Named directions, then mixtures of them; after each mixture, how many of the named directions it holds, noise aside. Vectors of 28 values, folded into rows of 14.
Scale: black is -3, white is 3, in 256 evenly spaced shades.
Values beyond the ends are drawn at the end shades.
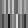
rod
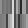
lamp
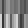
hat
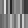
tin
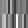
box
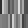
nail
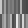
three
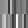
one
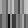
three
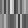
three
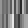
one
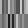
three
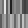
one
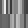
three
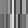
two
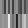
one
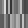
two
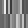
two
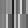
one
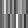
three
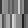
two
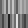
one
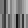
two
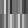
one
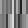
one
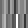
two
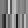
one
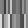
three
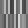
three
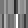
three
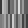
one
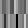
two
